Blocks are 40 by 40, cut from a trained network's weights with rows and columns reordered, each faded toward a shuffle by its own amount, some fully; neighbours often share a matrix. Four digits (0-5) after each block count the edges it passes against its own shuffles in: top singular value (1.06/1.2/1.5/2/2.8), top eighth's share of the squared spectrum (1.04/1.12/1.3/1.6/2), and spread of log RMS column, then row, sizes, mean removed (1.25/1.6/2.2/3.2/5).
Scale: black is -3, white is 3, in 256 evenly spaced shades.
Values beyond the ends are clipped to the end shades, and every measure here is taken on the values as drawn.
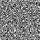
3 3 1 0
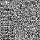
3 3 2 0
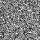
2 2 0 0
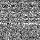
3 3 0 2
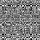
4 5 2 3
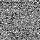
2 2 0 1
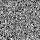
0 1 0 0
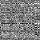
4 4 1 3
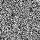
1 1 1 0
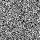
0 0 0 0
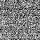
2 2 0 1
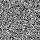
2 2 0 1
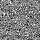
0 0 0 0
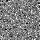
0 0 0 0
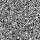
0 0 0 0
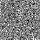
2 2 1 0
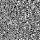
3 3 1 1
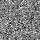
0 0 0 0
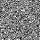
2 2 0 1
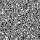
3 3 1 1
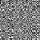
4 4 2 2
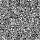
2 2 0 0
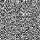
3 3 1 0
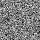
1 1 0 0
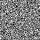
1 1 0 0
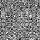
3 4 2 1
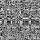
3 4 1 2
